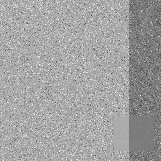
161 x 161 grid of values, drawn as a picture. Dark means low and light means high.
Odd patch: calmer, in the bottom right. Seam: vertical, 80% of the way across, the left part higher. Stripes: none. Calmest part: bottom right.
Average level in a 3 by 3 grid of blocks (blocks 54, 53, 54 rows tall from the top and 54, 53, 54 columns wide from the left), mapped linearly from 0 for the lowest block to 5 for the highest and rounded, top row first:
550 / 550 / 550
